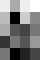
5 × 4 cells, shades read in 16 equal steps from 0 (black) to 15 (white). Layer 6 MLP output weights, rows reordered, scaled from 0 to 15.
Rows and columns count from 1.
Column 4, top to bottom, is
15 8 7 9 4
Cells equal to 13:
0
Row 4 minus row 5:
-4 7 3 5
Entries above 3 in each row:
4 3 4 3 2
